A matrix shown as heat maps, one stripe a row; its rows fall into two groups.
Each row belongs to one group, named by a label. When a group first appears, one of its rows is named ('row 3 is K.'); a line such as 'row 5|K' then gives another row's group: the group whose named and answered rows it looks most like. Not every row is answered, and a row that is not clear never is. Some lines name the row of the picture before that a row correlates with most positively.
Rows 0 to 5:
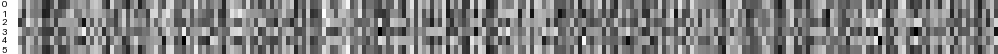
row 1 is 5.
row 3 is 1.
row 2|5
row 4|5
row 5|1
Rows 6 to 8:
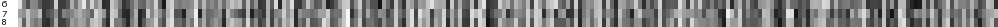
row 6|1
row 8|1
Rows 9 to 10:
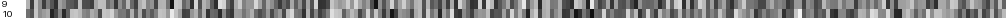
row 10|5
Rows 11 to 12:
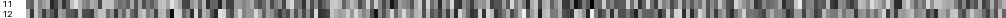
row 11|5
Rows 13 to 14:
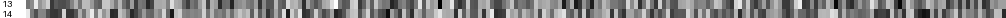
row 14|1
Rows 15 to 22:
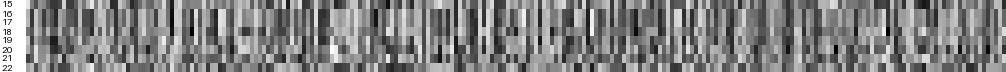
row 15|1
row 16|5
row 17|5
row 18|5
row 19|5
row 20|1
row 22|1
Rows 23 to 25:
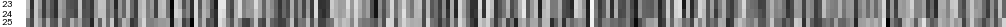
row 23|5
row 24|5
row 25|5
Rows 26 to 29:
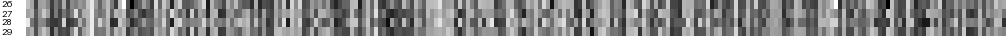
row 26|1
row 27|1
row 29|1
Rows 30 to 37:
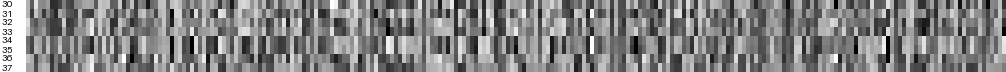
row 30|1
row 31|5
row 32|1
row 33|1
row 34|5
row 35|5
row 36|1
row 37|1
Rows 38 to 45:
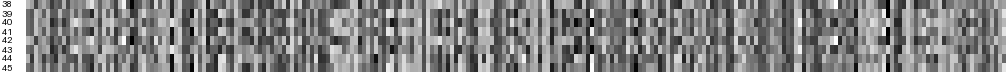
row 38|1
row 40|5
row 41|5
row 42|1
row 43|5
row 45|5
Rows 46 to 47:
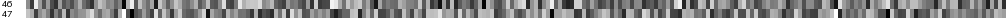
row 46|5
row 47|1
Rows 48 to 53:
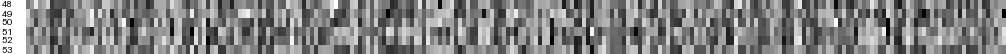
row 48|1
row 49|1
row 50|1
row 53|1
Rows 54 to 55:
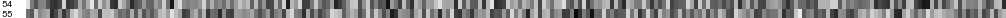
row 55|5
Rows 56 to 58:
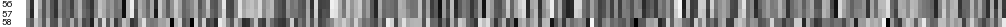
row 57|5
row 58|5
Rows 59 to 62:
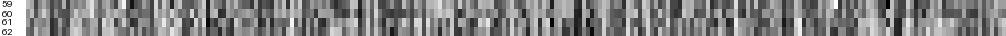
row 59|1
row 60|1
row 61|5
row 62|5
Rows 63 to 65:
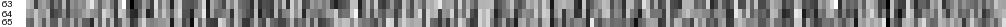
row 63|1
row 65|5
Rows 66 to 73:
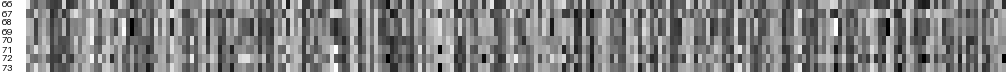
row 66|1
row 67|5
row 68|1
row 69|1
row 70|1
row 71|1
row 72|1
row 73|1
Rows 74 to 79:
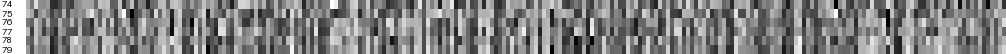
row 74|1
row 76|5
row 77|5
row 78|5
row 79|5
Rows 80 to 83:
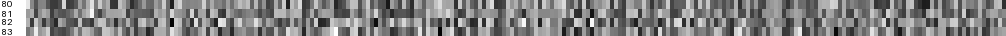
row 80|1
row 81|1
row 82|5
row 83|1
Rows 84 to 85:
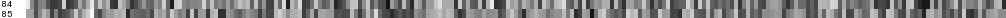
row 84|1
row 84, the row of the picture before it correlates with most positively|80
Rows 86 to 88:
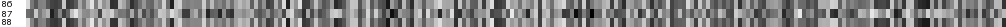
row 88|1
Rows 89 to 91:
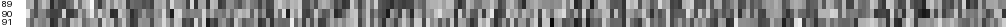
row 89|1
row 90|1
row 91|5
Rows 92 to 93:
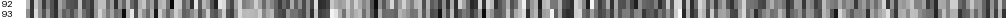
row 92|5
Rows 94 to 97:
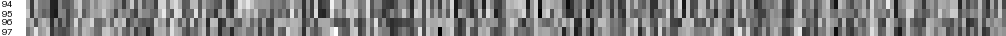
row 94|5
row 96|1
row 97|1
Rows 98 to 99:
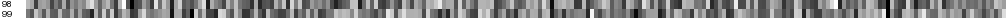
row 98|1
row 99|5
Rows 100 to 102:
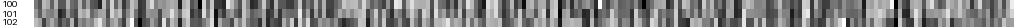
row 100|5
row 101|5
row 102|1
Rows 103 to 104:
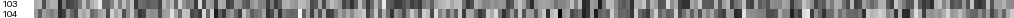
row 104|5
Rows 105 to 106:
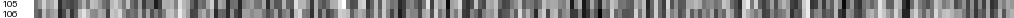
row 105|1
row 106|5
